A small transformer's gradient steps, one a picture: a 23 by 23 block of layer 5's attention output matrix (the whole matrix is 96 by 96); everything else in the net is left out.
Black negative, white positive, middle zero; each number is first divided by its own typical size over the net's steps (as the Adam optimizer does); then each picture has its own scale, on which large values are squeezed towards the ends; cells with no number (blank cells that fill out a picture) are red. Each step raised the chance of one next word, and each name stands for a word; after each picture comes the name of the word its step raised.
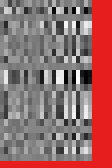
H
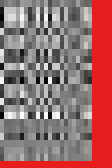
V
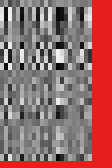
V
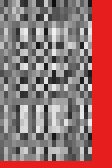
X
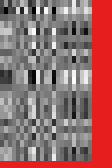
H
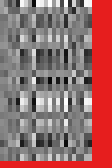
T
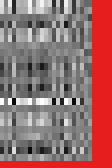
T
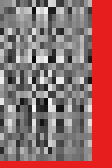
X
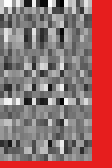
T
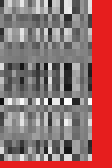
T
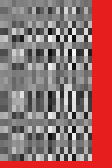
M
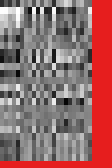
V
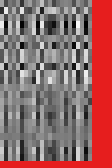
H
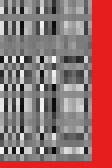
X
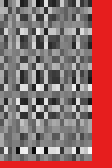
X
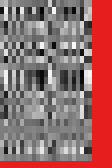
H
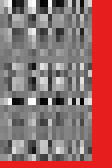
T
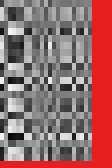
X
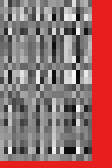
X
